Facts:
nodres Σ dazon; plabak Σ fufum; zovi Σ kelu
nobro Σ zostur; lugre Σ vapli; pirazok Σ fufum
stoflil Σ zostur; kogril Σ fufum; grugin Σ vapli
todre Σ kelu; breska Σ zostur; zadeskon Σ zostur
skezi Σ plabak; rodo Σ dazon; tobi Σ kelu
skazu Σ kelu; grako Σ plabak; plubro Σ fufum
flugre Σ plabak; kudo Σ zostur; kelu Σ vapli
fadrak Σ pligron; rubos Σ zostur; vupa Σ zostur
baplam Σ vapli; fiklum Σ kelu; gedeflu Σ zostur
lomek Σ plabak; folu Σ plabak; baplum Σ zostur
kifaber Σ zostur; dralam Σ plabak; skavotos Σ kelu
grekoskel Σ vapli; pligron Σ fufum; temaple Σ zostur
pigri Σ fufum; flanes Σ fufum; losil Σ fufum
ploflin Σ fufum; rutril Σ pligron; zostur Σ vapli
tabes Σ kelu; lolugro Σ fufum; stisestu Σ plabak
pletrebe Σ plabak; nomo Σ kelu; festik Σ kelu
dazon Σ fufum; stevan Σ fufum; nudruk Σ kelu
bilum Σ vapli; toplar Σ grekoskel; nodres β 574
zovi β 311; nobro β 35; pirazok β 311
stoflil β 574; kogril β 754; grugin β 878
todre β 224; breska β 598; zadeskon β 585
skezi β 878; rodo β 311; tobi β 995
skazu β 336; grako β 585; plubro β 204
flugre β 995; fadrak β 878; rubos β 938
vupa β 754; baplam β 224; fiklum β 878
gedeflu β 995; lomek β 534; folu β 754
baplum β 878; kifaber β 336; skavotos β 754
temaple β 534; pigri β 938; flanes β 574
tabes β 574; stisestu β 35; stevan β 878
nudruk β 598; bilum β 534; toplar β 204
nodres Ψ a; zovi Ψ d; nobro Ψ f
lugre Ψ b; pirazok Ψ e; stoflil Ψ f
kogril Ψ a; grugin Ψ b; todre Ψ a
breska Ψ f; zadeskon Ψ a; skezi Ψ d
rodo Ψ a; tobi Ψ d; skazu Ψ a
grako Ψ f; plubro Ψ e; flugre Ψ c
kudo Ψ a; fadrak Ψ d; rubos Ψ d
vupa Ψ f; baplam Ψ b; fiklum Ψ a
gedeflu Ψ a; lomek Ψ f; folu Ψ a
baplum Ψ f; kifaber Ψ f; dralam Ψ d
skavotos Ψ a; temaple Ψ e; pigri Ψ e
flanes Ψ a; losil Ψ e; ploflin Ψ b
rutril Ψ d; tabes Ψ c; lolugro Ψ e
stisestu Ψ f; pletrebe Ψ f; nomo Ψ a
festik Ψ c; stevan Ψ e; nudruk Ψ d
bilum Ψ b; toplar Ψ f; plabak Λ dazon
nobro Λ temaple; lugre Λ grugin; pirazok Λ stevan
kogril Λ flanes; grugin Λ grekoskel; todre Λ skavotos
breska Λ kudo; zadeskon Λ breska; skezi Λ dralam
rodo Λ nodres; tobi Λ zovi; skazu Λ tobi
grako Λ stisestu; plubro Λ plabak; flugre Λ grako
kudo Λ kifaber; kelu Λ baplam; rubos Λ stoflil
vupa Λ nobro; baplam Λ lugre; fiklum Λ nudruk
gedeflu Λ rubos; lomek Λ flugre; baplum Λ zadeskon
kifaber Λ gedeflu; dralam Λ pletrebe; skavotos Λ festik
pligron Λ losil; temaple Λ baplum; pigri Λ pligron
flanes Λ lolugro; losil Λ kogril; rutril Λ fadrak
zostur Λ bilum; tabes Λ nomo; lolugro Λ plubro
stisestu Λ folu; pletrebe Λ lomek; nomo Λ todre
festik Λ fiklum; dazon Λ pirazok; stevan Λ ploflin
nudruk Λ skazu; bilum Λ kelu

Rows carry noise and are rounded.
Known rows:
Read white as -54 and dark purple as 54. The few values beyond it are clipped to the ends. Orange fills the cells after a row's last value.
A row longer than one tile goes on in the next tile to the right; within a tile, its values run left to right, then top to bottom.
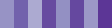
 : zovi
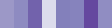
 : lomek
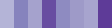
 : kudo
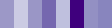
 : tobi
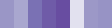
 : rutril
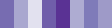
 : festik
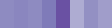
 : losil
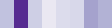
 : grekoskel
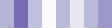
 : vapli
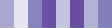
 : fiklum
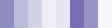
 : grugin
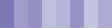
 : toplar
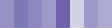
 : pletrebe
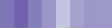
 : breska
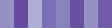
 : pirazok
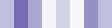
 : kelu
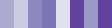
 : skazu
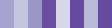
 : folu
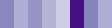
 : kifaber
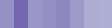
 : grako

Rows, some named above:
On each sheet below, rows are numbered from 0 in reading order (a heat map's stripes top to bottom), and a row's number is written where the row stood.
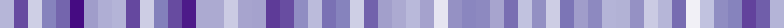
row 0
stoflil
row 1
stoflil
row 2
flanes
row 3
vupa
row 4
pletrebe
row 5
toplar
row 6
flugre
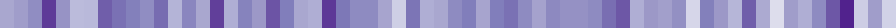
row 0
zadeskon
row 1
nudruk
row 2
kudo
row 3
stisestu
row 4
lolugro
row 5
losil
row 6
baplum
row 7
pigri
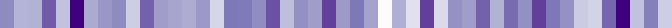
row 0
stevan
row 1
vupa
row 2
nudruk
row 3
bilum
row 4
temaple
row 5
tabes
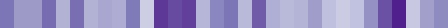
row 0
plubro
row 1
rubos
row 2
nobro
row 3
nodres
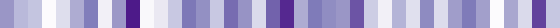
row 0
baplam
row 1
ploflin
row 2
festik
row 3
lugre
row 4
bilum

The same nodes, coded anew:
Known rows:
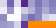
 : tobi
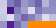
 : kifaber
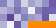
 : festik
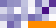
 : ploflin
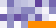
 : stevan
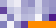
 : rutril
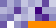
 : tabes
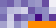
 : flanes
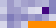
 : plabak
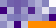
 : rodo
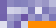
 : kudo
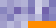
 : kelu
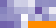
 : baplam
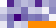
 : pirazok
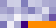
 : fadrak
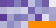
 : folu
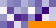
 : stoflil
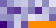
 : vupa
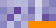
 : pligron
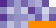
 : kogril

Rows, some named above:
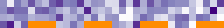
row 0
toplar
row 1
fiklum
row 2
tobi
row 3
ploflin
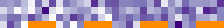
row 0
ploflin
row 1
stevan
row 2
zadeskon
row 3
breska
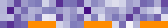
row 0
stisestu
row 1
fiklum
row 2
plubro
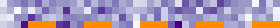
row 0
rubos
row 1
grako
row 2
lugre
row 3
toplar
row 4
grugin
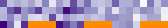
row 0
vupa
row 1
nobro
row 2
grugin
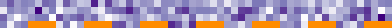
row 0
flugre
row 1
stevan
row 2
lomek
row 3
baplum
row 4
temaple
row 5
bilum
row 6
pigri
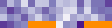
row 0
pletrebe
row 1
nudruk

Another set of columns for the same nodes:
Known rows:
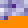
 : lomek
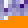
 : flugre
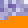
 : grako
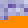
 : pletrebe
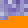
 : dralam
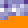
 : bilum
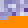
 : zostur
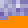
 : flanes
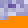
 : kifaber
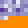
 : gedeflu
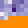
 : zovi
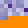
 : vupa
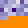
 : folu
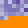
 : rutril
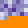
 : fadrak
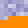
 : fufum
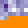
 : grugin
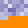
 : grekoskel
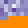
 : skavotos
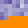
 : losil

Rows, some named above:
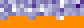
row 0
baplam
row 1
bilum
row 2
flugre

